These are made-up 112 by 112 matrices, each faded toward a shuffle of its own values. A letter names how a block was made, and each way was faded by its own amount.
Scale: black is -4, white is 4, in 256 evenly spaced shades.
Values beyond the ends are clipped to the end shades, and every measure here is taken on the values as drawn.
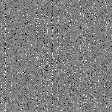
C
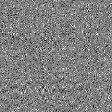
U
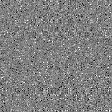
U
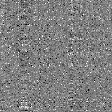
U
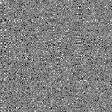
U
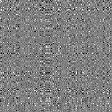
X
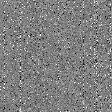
C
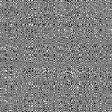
X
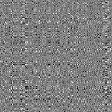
X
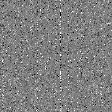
C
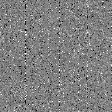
C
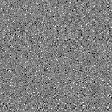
U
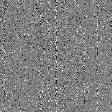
C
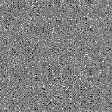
U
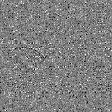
U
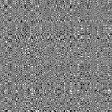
X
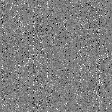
C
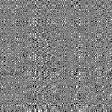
X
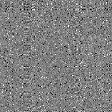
U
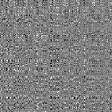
X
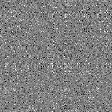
U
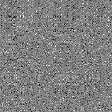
U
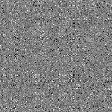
U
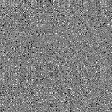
U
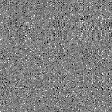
U
